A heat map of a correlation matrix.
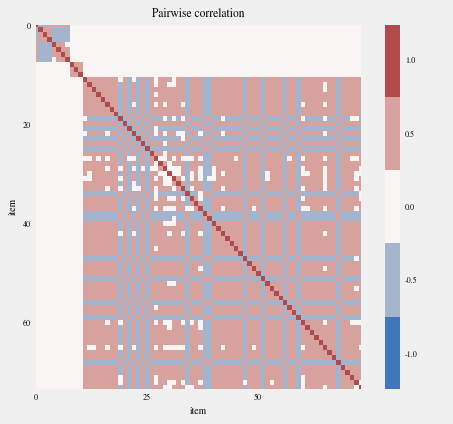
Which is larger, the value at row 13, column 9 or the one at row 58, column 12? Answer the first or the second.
the second
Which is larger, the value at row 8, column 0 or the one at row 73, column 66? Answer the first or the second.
the second
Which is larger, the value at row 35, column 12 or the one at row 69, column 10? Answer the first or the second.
the first
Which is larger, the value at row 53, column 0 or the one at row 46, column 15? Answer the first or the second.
the second
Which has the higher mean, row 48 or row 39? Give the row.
48
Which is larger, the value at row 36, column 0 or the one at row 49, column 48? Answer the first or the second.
the second
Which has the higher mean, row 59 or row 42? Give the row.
42
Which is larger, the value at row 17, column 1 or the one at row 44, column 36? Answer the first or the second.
the second
